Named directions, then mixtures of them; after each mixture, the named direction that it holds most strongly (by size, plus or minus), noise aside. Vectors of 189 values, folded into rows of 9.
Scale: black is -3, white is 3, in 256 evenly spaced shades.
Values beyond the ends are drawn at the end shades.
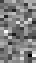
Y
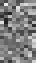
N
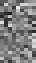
N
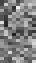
N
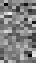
N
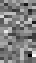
Y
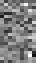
Y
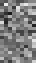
N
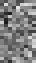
N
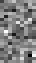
Y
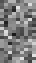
Y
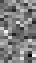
Y
